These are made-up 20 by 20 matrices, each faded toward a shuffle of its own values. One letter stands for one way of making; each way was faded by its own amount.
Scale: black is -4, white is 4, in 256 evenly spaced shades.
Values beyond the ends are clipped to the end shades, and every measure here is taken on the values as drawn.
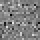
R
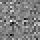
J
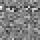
J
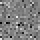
R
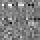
J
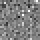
R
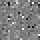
R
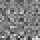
J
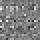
J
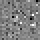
R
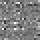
J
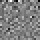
J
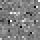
R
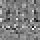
J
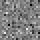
R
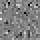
R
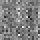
J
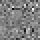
J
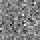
R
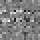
J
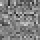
J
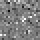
R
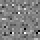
R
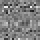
J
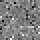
R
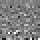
J
